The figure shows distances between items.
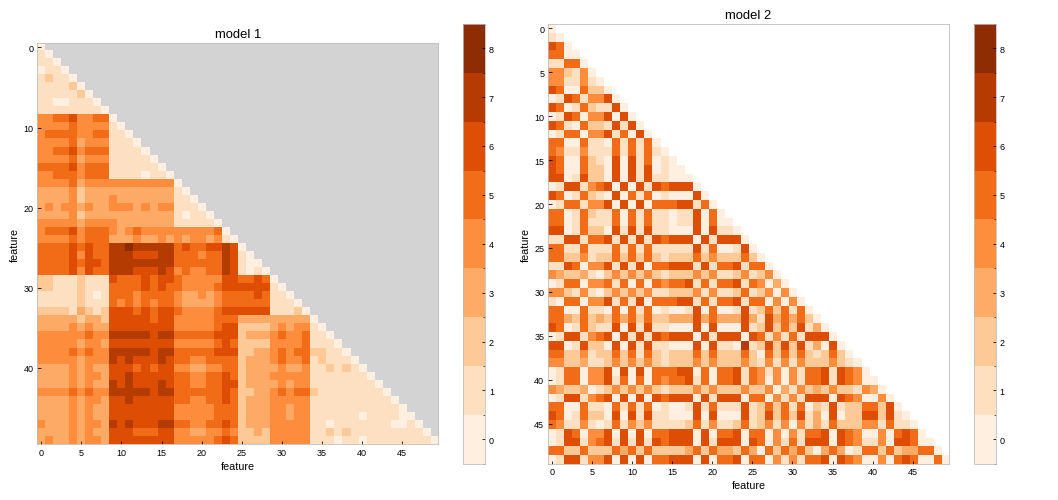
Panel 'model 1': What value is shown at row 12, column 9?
1
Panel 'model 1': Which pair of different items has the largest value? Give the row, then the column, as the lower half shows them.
25, 11
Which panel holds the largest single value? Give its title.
model 1
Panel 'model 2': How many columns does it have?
50
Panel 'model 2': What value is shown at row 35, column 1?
1
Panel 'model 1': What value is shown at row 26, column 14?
6
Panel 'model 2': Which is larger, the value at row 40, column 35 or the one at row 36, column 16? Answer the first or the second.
the first
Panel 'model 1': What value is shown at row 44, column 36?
1
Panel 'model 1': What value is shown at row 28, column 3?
5
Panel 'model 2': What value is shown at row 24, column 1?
1
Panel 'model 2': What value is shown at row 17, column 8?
6
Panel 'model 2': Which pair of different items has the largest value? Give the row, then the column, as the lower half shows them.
36, 24
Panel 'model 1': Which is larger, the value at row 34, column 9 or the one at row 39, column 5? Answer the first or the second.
the first
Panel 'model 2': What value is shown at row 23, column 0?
6
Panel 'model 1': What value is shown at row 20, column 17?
1
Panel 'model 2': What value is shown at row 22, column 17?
1
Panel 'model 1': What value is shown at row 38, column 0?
4
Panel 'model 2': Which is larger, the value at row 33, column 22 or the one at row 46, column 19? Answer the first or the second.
the second
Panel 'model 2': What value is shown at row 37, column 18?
5
